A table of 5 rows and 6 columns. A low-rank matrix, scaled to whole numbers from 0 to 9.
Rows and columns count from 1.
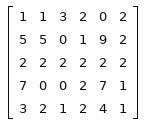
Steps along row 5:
down down up up down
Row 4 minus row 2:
2 -5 0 1 -2 -1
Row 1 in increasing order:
0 1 1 2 2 3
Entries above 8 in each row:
0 1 0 0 0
